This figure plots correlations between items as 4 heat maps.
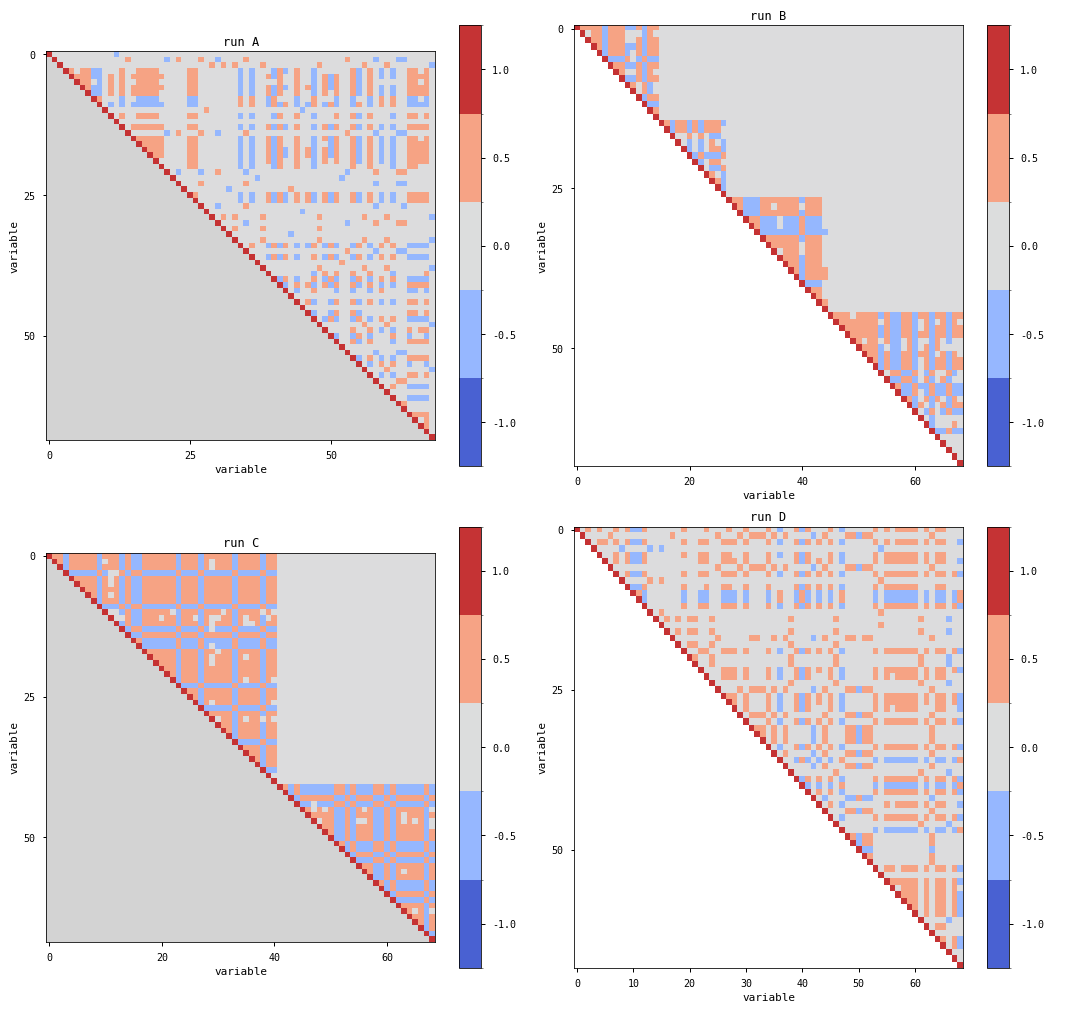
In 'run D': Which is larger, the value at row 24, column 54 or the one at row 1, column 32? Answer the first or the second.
the second
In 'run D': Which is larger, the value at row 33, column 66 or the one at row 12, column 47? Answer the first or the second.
the first
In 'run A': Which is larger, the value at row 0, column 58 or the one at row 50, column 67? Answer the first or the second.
the first
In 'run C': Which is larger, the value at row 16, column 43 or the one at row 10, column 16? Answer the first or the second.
the first
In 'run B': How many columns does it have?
69
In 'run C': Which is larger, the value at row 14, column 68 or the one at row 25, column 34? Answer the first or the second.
the second
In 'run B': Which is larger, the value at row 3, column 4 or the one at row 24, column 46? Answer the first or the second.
the first
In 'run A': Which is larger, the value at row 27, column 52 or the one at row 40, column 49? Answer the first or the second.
the first
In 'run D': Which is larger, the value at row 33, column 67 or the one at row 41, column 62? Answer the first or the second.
the second
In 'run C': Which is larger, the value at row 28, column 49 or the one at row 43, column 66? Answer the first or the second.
the second
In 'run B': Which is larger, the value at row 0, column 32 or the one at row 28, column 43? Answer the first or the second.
the second
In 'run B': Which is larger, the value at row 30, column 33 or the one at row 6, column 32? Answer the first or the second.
the second
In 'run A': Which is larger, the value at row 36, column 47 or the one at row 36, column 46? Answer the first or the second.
the first
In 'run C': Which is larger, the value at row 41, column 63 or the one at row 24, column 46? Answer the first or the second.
the second
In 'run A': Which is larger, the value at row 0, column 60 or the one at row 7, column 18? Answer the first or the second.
the second
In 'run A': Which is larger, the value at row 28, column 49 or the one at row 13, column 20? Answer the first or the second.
the second
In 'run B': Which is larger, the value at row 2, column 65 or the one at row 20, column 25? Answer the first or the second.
the first
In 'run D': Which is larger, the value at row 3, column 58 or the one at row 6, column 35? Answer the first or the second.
the second
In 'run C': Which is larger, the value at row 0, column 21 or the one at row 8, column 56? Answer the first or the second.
the first
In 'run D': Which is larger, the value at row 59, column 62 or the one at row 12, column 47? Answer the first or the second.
the first
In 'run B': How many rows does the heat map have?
69
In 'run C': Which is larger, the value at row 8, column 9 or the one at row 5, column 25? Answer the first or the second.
the second
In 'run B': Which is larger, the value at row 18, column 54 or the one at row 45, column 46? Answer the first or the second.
the second
